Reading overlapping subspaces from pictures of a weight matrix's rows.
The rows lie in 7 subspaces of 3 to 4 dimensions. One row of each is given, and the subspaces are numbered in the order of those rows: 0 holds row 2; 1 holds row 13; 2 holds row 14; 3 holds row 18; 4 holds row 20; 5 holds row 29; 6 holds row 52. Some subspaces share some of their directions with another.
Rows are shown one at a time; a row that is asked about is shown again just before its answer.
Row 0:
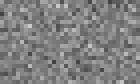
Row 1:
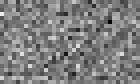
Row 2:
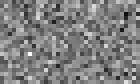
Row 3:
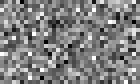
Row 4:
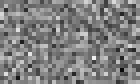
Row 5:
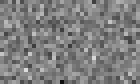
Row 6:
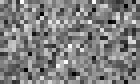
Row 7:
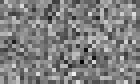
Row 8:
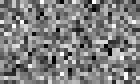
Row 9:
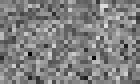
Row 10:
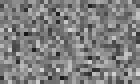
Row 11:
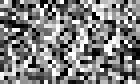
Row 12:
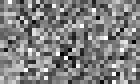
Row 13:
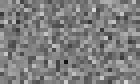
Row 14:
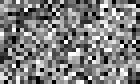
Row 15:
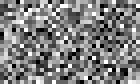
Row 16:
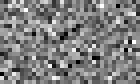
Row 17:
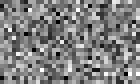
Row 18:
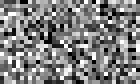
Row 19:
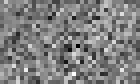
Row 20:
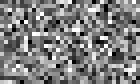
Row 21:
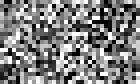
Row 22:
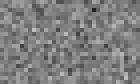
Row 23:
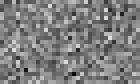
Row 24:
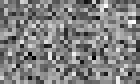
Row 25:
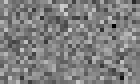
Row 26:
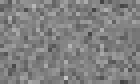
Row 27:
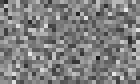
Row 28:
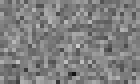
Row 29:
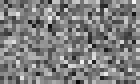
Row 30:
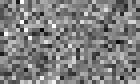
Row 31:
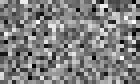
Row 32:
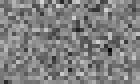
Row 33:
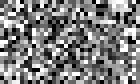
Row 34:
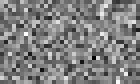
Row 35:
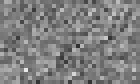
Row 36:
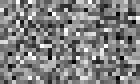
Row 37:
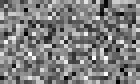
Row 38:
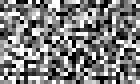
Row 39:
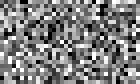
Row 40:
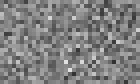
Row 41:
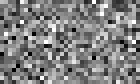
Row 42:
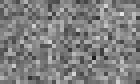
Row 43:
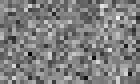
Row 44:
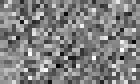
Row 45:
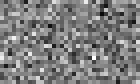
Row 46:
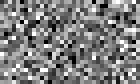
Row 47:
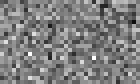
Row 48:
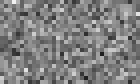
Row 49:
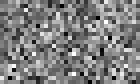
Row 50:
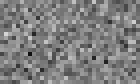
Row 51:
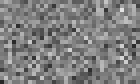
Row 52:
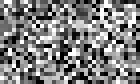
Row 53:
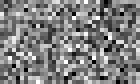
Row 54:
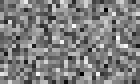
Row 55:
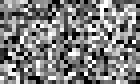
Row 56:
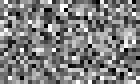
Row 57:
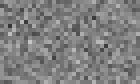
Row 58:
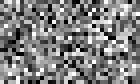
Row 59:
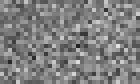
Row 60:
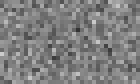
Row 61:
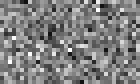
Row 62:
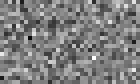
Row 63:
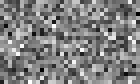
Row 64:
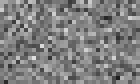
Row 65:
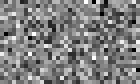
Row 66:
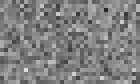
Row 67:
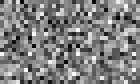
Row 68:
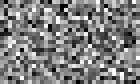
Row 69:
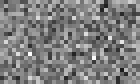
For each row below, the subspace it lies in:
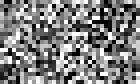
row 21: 6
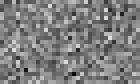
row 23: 2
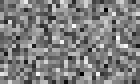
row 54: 1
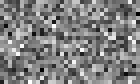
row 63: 0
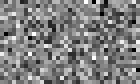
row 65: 3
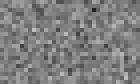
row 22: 4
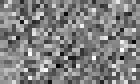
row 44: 6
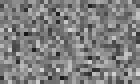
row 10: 3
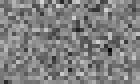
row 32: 4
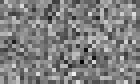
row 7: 5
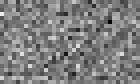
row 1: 6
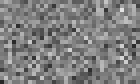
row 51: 3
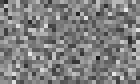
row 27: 5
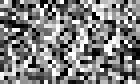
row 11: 4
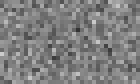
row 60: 4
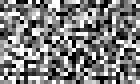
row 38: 6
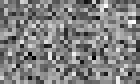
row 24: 2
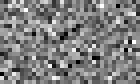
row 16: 5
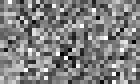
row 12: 6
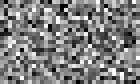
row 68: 5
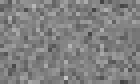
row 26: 1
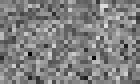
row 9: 2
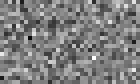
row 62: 5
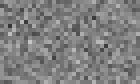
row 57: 4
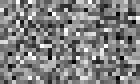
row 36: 2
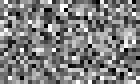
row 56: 5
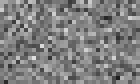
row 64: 2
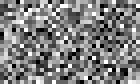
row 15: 2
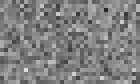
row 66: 0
